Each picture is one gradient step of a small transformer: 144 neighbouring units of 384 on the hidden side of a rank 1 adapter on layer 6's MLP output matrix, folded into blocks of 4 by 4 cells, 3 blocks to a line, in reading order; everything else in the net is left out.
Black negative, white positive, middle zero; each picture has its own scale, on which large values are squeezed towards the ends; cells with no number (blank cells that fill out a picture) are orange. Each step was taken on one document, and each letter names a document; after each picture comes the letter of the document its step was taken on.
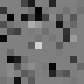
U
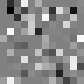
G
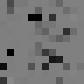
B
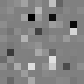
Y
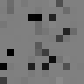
B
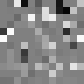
G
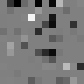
Y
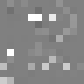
B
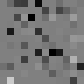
G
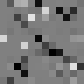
G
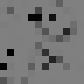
B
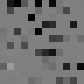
Y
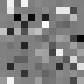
G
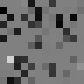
U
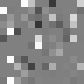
U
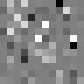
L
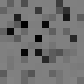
L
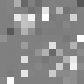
G
